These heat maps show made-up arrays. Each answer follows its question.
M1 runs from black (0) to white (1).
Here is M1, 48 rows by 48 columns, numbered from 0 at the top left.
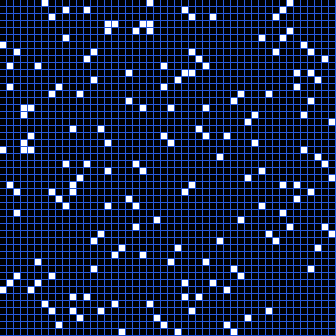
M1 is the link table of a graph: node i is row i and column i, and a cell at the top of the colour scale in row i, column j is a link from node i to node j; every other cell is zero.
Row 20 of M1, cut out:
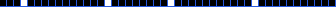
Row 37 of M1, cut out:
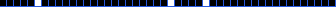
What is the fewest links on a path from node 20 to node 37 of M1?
2
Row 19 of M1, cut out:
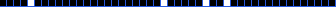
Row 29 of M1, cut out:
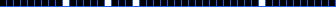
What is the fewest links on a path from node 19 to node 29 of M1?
1
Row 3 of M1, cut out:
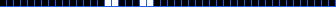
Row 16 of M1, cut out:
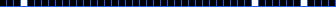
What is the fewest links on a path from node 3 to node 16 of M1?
1
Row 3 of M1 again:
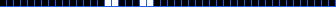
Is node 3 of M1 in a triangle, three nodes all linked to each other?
yes
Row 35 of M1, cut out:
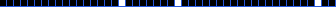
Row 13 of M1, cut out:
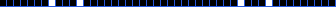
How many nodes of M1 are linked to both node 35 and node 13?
0
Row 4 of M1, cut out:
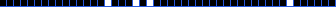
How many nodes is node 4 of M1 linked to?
4
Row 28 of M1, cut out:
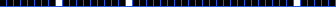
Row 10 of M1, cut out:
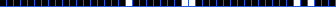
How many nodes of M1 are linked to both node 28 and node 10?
2
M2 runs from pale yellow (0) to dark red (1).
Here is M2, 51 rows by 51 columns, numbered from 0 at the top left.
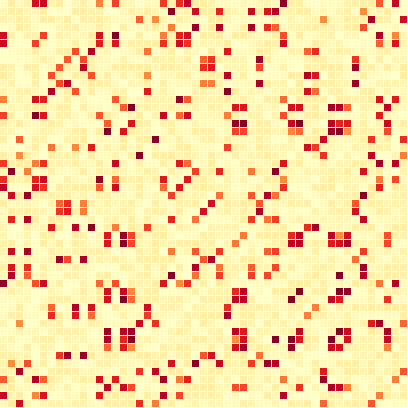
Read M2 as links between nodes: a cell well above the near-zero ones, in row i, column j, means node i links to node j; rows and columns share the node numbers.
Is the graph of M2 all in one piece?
no
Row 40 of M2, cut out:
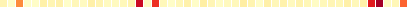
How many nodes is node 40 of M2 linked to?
6
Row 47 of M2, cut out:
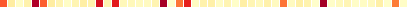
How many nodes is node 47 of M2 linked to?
11
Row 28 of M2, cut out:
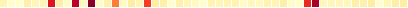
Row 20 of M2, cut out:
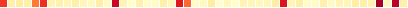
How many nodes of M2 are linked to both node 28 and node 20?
1
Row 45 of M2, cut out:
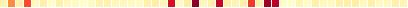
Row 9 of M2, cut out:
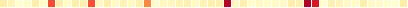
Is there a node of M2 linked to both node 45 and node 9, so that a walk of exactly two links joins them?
no
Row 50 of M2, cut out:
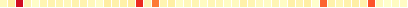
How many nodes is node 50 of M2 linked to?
5
